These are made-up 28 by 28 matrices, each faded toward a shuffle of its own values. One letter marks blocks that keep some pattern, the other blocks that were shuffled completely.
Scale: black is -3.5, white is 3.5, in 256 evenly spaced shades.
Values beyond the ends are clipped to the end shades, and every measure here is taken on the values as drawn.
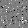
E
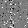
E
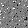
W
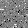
W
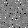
W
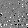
E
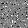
W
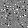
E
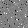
W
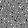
W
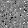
W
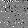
E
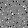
W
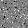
W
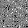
E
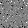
W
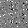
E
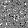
W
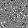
W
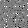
E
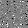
E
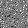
W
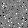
W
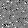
W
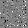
E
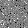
W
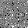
E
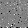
E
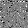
E
